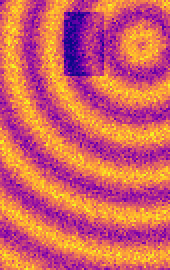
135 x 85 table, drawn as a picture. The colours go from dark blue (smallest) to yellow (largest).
No overall slope runs across the table. Rings spread out from the top right. An odd patch, lower than its surroundings, sits in the top middle. The halves do not mirror each other. The top middle is the ninth with the lowest average.
